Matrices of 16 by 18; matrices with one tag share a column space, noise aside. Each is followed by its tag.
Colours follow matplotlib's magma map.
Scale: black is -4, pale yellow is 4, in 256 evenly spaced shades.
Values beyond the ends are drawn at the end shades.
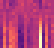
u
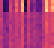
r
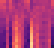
u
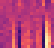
u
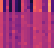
r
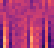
u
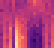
u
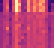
r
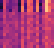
r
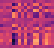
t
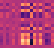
t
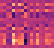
t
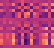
t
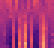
u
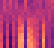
u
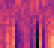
u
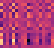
t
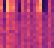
r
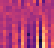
u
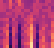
u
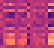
t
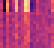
r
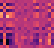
t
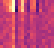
r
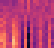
u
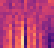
u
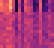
r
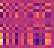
t
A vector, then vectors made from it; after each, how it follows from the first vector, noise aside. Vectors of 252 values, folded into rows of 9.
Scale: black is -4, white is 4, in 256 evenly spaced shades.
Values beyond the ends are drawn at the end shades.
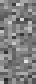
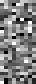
scaled up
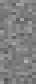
shrunk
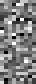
scaled up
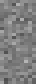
shrunk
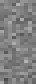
shrunk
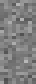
shrunk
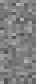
shrunk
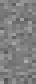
shrunk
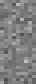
shrunk
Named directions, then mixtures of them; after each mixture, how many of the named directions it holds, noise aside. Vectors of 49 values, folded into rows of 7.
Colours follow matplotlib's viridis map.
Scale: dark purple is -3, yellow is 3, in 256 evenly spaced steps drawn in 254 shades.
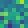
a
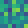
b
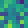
one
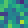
one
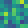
two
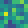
two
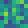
two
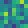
two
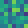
one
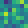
two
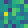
two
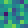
two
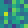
two
